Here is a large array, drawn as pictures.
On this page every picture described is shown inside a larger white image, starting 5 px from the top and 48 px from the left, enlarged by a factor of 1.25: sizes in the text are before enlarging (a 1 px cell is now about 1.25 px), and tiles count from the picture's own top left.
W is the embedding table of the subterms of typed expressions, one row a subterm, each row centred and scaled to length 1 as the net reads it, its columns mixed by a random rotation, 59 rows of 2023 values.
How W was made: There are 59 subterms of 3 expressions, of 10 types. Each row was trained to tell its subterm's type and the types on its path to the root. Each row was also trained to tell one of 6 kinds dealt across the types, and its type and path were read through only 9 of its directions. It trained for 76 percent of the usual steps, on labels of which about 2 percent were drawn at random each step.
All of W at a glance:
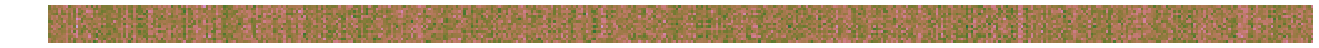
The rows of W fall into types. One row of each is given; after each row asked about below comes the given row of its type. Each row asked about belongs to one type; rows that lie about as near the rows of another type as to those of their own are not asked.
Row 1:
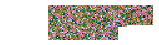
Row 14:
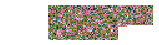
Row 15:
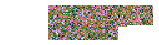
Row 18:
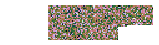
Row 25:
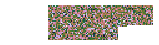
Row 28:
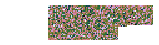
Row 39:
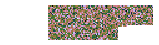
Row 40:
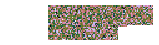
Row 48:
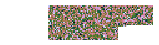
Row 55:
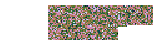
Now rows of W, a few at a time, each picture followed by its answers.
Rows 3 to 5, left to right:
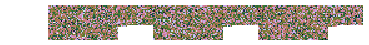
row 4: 39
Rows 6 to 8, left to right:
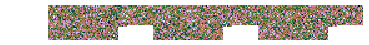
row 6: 18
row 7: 25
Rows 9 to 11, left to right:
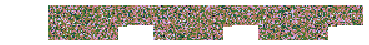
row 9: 40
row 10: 40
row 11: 18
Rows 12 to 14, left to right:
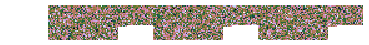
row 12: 48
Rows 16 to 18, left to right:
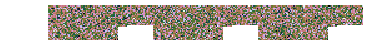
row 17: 1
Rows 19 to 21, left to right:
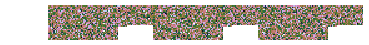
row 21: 1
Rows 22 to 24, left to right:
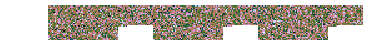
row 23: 15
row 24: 48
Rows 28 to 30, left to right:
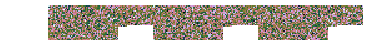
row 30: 48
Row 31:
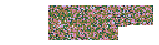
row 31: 1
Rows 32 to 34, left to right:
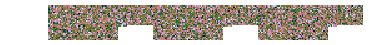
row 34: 39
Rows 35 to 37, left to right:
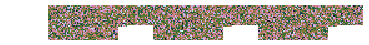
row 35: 15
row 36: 48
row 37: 28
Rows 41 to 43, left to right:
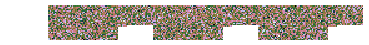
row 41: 39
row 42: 48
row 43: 40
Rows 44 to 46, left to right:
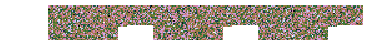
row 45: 15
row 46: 28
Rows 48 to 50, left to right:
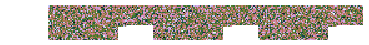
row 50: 39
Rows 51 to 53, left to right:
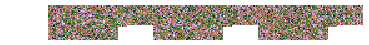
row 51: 25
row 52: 40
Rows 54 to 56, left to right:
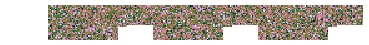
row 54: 25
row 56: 1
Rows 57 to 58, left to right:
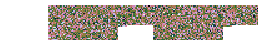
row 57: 39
